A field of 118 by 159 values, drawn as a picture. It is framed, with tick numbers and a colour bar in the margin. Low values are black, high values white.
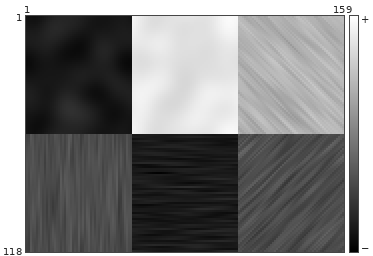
It is made of 2 by 3 panels. Panel 1,1: very low, smooth, faint in contrast. Panel 1,2: very high, smooth, faint in contrast. Panel 1,3: high, slanting down to the right, faint in contrast. Panel 2,1: low, streaked downward, faint in contrast. Panel 2,2: very low, streaked across, faint in contrast. Panel 2,3: low, slanting up to the right, faint in contrast.
